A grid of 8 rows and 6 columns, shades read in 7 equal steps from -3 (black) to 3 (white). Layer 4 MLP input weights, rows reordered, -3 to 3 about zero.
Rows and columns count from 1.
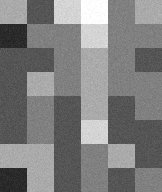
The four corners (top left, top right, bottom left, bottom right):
1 1 -2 0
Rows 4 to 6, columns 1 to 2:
-1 1 / -1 0 / -1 0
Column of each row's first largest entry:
4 4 4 2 4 4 1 2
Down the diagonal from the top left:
1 0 0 1 -1 -1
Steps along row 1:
down up up down up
